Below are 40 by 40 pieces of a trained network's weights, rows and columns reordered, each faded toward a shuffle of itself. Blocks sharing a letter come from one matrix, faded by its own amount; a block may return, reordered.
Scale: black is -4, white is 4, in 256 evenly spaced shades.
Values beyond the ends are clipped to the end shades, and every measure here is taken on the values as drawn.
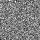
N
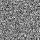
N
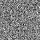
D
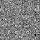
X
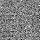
X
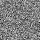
N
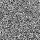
N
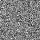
D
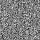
N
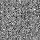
D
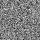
N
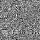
X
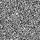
N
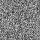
N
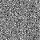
D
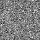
N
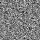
N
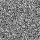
N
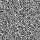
N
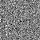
D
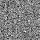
D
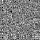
X
